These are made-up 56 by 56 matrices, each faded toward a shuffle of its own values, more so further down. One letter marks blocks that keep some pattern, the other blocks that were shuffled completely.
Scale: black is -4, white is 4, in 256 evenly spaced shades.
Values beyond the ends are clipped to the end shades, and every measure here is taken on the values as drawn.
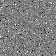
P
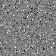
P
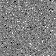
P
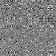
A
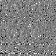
A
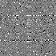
A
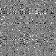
A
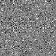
A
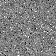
P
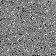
P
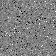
P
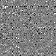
A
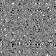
A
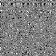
A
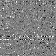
A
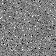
P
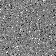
P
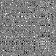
A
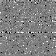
A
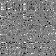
A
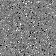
P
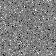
P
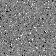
P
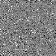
A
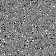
P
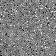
P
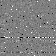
A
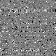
A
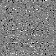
A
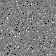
P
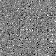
A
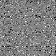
A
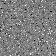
P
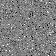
P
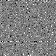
A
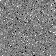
P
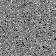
P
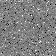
P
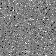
P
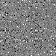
A
